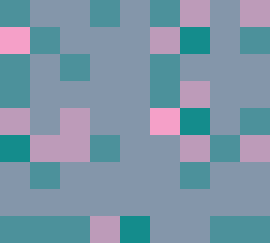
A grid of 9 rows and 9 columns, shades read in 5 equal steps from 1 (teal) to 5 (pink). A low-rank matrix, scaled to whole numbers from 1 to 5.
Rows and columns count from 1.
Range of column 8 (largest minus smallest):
1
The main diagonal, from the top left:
2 2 2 3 3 3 2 3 2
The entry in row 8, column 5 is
3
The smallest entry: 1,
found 4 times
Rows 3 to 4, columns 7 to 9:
3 3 3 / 4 3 3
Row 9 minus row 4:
0 -1 -1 1 -2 1 -1 -1 -1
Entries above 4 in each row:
0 1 0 0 1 0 0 0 0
